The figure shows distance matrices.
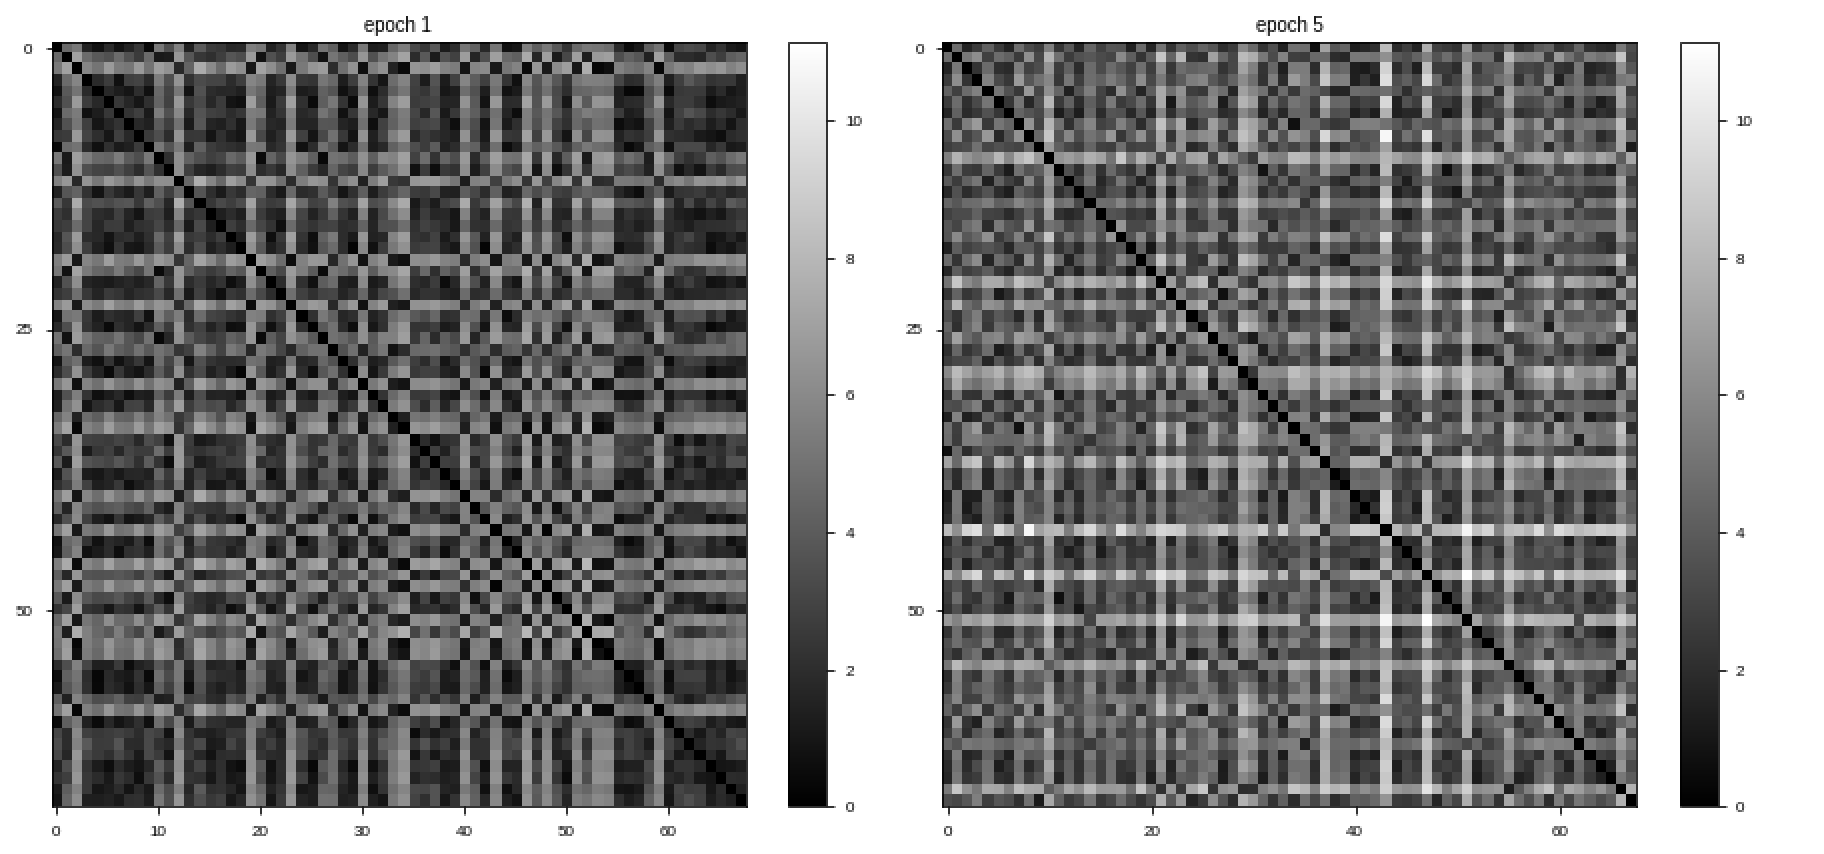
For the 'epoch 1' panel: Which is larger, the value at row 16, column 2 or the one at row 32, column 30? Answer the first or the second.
the second
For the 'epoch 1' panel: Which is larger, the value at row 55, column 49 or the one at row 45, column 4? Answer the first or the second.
the first
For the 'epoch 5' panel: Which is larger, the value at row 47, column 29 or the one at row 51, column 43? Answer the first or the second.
the second
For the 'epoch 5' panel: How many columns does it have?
68
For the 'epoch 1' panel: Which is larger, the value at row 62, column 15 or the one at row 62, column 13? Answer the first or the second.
the second
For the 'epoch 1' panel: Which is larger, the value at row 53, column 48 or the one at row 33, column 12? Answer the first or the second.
the second
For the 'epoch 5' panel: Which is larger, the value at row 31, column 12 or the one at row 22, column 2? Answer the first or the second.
the first
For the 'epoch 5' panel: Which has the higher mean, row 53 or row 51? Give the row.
51
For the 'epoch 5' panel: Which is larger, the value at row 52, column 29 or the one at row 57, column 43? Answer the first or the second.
the second
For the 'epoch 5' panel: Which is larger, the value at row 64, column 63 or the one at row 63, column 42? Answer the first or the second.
the first
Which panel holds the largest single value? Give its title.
epoch 5
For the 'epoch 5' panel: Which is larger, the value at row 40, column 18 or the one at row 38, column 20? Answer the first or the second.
the second
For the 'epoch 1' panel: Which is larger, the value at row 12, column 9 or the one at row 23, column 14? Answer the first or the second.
the second
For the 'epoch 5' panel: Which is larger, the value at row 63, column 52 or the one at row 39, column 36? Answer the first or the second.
the second
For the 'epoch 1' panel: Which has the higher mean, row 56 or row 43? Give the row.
43
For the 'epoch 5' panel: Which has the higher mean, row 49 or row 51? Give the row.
51
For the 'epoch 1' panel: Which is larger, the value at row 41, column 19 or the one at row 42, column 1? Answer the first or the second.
the first
